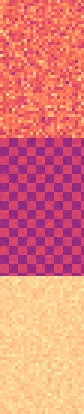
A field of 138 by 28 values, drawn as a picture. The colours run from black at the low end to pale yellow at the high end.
The table splits into 3 rows of 1 panel. Panel 1,1: high, fine-grained. Panel 2,1: middling, checkered. Panel 3,1: very high, fine-grained, faint in contrast.
